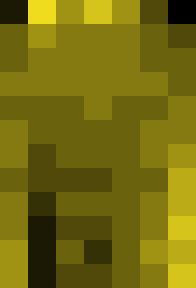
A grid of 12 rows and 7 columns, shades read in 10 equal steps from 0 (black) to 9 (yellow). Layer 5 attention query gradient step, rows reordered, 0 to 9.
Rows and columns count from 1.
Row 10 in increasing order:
1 3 3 4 5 5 8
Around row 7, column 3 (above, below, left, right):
4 3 3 4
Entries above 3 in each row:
4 6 7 7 7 7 6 4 6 4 5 4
